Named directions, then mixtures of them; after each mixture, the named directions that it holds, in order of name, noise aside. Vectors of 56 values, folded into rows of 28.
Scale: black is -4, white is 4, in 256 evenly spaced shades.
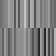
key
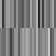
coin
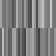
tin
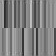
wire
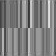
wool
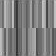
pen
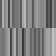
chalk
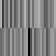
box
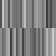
chalk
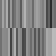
chalk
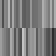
chalk, pen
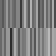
chalk, coin, wool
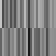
box, tin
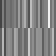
wool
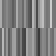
tin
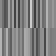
coin, key, wire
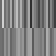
box, pen, wool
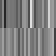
wire, wool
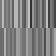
box, pen, wool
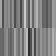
box, chalk, coin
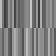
coin, wire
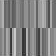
chalk, tin, wire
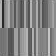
box, coin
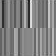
box, coin, wool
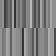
wire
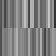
key, pen, wool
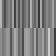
coin, wire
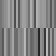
key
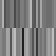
chalk, wire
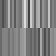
box, key, wool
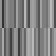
coin, tin, wool
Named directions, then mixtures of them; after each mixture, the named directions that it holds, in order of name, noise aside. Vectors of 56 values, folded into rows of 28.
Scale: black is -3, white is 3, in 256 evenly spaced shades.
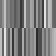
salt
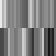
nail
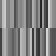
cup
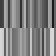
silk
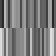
silk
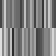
salt, silk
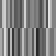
cup, salt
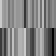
nail, salt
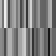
nail, silk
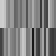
cup, nail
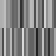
nail, salt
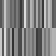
salt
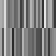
nail, salt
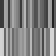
silk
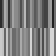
silk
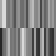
cup, nail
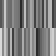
salt, silk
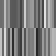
salt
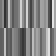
nail, silk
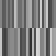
cup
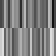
silk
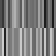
salt, silk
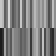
silk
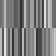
salt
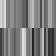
cup, nail
